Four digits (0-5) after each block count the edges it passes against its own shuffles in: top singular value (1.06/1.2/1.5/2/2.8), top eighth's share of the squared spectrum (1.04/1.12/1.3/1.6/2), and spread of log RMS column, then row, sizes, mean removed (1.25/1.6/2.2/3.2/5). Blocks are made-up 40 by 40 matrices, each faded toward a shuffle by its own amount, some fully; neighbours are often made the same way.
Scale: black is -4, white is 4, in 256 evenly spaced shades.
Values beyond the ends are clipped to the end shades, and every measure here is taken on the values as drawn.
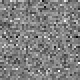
2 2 0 2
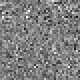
2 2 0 2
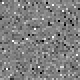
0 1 0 0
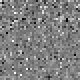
1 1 0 1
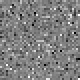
1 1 0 1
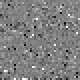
1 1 0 1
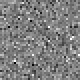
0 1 0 0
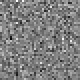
0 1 1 0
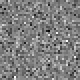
0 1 0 0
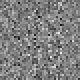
0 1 2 0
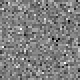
0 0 0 0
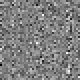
1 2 3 0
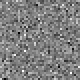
0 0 0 0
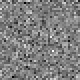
2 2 0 1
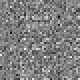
3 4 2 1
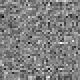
3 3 1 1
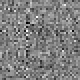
3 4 1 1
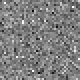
1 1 0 0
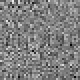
3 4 2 2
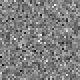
1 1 0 0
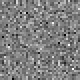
2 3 1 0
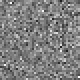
2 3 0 0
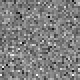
0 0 0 0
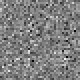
3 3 1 1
